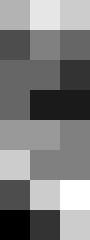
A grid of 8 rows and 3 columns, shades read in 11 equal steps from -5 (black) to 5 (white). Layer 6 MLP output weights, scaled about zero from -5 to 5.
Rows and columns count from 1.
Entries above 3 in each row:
1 0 0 0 0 0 1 0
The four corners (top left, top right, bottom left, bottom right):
2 3 -5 3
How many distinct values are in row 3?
2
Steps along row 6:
down same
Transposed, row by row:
2 -2 -1 -1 1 3 -2 -5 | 4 0 -1 -4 1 0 3 -3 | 3 -1 -3 -4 0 0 5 3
